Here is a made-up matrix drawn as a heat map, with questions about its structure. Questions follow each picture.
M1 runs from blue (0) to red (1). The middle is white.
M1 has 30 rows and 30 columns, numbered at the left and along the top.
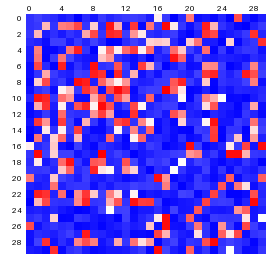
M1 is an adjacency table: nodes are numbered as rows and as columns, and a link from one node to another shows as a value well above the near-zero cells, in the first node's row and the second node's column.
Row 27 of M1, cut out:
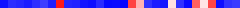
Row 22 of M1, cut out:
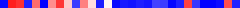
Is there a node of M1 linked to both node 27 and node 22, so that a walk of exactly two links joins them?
yes
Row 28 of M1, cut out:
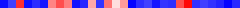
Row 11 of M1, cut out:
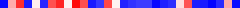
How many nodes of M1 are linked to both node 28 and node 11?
8
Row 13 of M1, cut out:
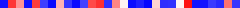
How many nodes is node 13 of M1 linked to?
12
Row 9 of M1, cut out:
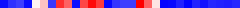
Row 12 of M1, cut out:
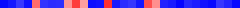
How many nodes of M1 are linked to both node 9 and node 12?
5
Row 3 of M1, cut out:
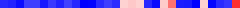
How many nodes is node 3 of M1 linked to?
7
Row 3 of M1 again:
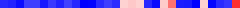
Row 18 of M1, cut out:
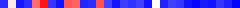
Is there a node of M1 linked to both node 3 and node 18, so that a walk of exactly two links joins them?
no
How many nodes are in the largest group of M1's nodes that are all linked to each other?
7
